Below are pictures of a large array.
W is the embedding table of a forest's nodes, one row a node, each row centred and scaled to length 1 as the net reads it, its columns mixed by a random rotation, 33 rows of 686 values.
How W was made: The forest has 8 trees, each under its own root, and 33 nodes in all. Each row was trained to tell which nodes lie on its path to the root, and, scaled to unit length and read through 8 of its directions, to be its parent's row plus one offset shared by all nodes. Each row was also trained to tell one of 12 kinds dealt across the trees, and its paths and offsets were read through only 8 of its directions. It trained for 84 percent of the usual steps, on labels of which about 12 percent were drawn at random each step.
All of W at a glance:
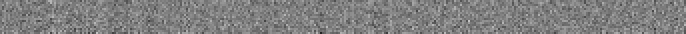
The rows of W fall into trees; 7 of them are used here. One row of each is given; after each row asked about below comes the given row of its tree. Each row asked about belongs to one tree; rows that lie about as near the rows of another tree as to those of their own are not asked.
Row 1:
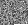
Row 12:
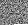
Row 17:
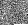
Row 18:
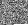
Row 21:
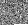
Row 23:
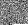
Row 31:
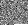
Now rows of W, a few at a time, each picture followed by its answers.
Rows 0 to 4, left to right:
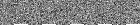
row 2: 31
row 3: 17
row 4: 31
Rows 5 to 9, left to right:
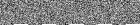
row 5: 21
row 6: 1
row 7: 23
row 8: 23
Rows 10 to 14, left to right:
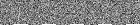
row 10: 23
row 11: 12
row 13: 31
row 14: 17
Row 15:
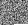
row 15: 18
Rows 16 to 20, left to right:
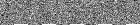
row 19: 23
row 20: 21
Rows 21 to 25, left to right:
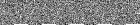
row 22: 1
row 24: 23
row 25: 12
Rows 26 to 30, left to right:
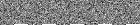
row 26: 31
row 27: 31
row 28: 1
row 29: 21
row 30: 17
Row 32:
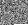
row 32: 21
